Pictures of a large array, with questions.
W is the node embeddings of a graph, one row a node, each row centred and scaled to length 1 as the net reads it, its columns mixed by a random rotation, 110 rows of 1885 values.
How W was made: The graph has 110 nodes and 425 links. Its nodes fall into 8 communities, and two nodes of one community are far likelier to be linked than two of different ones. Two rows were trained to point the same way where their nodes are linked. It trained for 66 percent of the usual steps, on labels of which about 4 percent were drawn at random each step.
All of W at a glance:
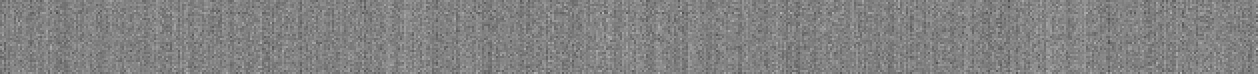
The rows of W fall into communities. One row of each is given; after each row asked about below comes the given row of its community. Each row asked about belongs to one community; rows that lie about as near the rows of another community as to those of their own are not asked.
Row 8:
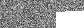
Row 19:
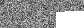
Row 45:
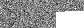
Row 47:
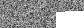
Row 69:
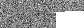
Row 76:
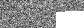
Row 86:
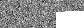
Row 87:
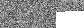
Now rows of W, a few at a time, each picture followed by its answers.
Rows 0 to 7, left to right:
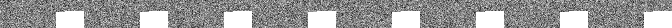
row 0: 19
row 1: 86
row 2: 45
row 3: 86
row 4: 19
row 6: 47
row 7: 86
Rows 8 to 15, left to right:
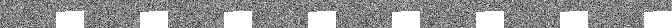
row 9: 45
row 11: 19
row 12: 69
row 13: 69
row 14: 86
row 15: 47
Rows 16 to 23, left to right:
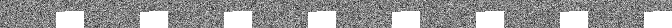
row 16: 86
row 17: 47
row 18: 19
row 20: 19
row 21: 76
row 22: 87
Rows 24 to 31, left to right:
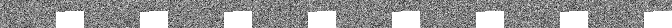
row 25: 47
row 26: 47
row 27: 86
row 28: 76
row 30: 47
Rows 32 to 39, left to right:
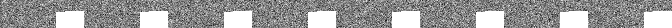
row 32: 8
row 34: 76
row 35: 86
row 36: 87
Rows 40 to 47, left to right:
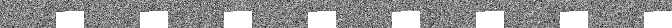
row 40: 47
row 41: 47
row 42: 87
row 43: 47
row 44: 76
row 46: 47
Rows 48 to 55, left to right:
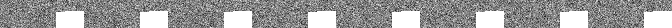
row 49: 69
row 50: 69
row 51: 8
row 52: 8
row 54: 76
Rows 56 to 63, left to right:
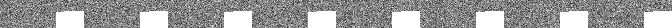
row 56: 19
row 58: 8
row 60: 87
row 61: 45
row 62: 76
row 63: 87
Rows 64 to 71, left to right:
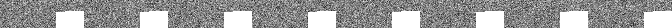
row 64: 87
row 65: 76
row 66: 69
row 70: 87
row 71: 69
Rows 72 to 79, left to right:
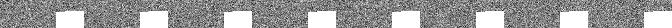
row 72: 76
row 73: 69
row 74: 69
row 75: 8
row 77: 87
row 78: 45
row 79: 87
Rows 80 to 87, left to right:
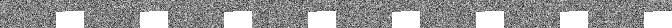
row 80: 86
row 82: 8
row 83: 45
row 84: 47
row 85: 86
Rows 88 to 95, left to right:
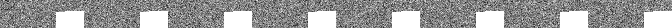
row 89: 19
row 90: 69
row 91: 76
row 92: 87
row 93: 69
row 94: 8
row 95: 45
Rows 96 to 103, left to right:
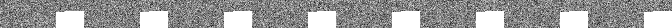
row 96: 19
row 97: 87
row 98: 69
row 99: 87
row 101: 87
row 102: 87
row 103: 69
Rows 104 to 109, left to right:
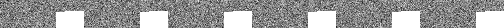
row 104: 19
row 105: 86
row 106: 86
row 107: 76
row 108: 69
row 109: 45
